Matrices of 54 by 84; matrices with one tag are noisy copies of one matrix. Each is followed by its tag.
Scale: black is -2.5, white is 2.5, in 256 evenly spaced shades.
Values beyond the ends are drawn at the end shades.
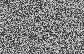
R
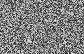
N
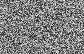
R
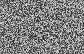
R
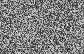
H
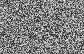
R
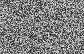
R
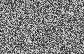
N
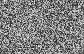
H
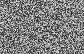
R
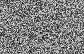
R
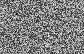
R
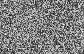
H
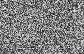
H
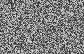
N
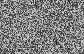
H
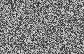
N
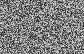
R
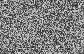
H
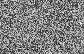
H
